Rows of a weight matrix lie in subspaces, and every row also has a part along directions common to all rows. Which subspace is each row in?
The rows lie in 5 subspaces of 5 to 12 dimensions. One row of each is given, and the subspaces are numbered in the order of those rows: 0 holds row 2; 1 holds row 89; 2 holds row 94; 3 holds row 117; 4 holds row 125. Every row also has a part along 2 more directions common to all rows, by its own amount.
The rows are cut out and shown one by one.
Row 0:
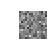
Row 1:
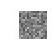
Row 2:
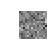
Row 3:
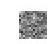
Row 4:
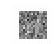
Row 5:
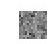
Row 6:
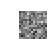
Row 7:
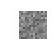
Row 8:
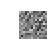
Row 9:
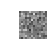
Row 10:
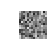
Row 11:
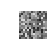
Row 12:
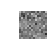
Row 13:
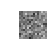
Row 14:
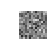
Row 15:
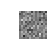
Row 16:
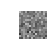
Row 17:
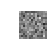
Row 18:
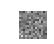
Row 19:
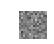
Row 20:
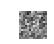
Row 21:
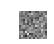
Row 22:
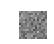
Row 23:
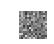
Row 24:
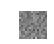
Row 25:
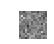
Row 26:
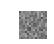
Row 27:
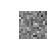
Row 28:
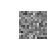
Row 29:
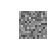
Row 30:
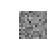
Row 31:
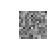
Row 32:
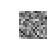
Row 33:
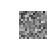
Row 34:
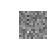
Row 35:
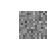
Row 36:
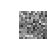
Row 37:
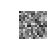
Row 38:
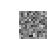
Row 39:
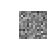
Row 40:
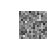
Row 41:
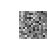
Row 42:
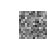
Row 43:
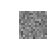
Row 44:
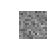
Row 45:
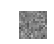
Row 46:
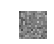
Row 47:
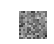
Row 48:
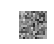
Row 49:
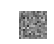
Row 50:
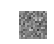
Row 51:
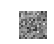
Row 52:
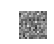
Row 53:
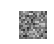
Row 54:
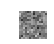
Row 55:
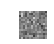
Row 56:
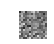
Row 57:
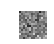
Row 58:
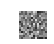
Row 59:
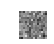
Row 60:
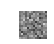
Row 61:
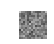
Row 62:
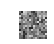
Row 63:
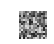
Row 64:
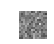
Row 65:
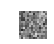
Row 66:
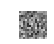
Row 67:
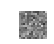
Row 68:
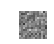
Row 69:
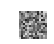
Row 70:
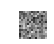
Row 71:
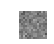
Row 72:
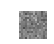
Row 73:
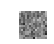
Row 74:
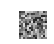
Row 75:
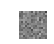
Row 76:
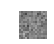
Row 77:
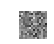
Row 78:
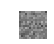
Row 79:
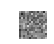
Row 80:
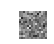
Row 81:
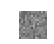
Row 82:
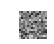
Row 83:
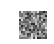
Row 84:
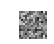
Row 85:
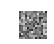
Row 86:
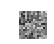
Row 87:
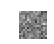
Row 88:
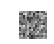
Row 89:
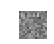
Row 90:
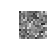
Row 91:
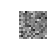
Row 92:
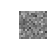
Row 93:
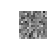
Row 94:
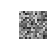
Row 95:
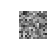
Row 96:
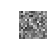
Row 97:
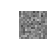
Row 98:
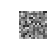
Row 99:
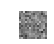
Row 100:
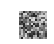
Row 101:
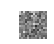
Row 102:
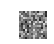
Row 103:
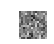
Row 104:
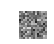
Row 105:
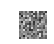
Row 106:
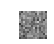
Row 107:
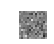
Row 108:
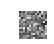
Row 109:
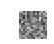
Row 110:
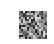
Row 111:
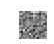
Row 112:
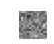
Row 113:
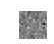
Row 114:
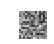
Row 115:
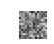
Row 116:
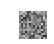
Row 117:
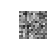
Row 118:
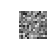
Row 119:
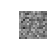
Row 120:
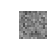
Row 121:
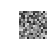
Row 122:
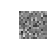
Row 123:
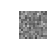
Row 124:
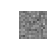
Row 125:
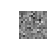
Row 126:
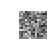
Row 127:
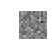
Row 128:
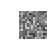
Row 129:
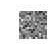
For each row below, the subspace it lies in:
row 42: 2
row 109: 4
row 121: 4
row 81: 0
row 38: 0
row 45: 0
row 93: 0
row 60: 2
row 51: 3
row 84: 4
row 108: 1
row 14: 2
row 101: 4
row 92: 1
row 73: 1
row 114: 0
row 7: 0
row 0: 0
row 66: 3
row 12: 1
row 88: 3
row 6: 0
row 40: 4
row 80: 1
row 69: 0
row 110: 1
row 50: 4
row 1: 4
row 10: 0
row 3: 0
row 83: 1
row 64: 1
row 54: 4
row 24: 1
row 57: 2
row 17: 1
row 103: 0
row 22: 3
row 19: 1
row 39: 4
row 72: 2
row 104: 2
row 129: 4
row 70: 1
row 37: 2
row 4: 2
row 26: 1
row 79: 1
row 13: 1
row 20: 2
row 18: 2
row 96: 3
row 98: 0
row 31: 0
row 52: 3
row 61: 0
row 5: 0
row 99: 1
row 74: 1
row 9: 1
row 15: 4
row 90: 1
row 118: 3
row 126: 2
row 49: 0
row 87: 1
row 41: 3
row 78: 0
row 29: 4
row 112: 1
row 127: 4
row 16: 2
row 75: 4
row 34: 2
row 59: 1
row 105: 4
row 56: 2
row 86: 4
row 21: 1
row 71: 3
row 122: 1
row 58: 3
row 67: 0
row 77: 1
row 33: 4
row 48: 0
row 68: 4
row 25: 4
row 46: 0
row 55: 0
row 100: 1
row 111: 4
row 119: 2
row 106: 3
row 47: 2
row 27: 1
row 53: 1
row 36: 2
